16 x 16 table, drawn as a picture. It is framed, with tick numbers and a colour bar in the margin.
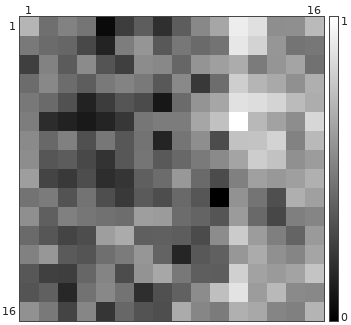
The histogram is bell-shaped. On average the colour sits 50% of the way up the scale. A vertical seam about 70% of the way across splits the table, and the right part is higher.
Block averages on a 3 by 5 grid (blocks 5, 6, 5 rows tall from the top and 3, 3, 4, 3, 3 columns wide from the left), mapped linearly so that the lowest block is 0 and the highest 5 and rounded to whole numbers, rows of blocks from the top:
20154 | 10234 | 12143
